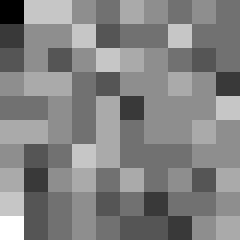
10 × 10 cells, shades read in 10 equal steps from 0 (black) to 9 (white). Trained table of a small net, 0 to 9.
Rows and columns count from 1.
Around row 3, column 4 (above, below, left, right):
7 4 3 7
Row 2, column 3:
5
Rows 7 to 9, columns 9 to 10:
5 5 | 3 6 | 4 5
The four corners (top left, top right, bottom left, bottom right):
0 4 9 6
